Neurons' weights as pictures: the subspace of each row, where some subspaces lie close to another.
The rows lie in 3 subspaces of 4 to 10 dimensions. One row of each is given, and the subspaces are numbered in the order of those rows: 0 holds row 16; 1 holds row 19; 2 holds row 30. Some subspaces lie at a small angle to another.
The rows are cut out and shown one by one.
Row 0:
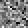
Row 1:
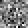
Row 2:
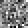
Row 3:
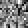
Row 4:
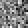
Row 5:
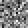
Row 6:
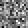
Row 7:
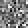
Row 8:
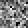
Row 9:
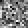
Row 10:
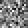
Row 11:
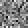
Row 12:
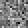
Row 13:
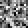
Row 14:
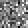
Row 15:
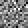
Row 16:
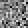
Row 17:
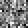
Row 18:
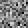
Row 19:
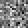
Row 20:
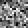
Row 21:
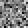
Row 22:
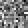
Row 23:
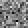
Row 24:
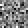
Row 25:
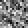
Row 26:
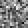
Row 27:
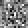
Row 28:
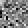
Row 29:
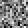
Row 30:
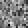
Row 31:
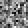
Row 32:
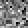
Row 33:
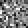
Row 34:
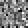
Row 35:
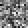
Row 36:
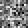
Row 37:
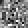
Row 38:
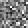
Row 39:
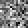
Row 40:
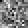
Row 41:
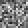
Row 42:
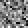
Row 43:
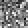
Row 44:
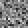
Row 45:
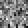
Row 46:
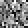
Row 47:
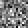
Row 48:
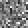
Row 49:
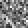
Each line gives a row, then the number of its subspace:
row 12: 1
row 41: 2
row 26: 2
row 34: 2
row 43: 2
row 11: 2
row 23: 2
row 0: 1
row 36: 1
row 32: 2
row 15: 2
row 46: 2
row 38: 0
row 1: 0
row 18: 0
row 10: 2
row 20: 2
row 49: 2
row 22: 2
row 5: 2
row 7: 2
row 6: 2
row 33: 2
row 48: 2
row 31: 2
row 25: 2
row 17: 2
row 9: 1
